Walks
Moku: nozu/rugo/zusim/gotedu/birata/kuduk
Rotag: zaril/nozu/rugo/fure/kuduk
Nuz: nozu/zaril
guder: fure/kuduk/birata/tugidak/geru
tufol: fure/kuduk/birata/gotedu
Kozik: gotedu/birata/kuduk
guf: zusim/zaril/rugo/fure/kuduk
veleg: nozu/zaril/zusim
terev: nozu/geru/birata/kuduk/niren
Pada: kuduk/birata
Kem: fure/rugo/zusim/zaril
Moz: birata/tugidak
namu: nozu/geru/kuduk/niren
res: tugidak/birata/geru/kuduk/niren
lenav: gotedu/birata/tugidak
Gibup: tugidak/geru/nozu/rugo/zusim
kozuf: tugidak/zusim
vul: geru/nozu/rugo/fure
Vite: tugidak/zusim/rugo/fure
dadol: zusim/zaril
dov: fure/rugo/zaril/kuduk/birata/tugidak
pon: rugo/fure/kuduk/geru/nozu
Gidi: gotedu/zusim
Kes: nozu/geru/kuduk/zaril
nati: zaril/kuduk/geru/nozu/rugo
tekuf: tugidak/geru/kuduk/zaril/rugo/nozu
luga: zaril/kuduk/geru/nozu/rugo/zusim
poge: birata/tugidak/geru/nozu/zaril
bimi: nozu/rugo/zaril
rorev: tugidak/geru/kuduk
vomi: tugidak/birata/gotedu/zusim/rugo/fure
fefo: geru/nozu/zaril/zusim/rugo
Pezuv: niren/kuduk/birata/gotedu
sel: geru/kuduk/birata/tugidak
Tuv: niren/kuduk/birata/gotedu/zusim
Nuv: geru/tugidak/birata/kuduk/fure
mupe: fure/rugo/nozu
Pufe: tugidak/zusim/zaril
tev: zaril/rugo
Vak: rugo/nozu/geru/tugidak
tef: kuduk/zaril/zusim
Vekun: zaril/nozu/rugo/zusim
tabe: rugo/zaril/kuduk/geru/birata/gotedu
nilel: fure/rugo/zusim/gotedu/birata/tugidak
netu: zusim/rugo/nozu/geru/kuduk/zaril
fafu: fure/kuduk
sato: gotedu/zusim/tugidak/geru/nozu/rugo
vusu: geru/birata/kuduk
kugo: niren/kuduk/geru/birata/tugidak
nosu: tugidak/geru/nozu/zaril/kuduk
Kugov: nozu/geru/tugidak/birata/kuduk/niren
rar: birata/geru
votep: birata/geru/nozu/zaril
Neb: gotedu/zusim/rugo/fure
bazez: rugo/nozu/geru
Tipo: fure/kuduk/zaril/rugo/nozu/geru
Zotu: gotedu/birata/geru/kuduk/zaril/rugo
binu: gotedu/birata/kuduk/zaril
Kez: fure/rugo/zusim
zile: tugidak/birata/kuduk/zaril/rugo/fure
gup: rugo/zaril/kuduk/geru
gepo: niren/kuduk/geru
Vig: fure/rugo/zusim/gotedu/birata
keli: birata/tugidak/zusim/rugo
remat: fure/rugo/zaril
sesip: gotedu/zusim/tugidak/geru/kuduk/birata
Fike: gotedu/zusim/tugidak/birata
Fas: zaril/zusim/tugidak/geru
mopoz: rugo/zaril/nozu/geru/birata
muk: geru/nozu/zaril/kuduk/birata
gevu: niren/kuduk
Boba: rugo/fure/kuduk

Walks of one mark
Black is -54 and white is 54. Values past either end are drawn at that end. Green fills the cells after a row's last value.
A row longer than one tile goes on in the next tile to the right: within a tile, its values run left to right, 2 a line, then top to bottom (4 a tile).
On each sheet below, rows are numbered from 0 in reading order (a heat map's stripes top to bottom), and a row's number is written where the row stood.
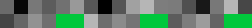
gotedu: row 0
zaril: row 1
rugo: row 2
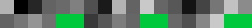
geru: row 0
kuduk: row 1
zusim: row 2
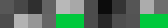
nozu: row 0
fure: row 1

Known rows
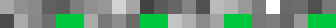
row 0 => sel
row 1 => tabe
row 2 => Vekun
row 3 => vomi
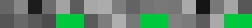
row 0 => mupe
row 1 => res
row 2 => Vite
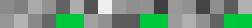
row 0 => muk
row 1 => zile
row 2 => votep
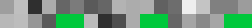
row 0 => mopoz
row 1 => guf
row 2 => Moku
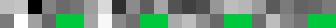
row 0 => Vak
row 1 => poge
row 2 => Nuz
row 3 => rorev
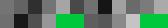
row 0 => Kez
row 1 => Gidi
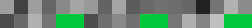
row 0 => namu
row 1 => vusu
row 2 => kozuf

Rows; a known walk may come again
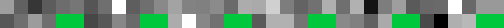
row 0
rar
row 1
Kozik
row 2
nosu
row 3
Kugov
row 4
Vite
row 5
Tuv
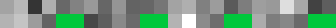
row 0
mopoz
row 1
vusu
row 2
tekuf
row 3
tabe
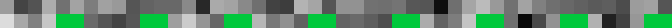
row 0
Fas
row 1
guder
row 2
bimi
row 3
tev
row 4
pon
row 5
dadol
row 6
Vig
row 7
Kem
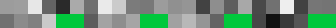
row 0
sesip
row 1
Moku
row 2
votep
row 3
tufol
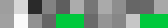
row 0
poge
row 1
Fike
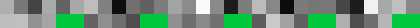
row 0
fefo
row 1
vul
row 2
Zotu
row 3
bazez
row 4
tef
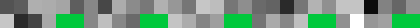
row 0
guf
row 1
Kes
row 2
luga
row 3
kozuf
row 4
Gibup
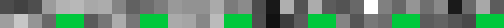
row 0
Nuz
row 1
res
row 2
netu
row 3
fafu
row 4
binu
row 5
mupe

